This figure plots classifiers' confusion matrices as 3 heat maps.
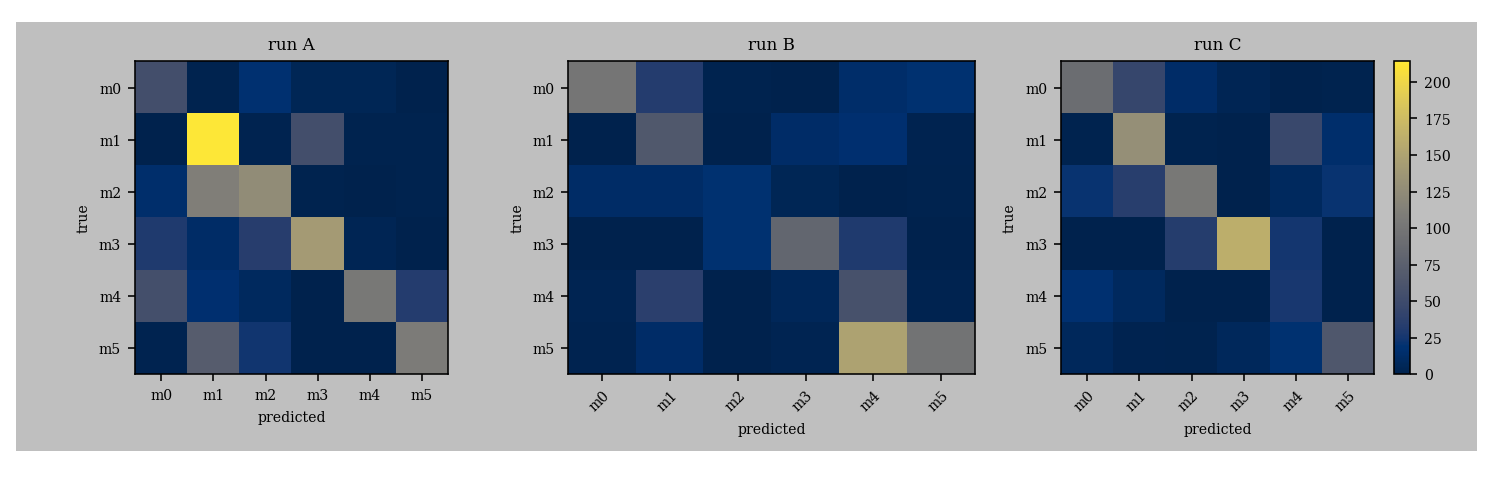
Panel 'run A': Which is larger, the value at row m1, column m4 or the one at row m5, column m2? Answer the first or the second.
the second
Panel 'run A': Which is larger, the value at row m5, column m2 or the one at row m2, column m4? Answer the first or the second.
the first
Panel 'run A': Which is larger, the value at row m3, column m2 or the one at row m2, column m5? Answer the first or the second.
the first
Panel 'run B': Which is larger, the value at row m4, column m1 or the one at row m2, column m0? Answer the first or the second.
the first
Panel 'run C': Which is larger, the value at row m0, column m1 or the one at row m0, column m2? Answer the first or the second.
the first
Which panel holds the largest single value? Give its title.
run A
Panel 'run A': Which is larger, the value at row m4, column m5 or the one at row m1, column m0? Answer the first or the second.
the first
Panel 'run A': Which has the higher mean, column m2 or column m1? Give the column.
m1
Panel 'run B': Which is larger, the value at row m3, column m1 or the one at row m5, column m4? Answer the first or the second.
the second
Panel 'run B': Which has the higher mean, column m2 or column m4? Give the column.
m4
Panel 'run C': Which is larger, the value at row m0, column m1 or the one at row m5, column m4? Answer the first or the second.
the first
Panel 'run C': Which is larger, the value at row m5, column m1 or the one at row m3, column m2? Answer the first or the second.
the second
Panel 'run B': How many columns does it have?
6
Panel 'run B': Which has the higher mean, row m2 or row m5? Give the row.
m5
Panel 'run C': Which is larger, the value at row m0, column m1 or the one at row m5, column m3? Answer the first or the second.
the first
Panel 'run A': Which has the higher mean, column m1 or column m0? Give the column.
m1
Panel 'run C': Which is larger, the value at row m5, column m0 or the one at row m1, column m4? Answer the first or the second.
the second
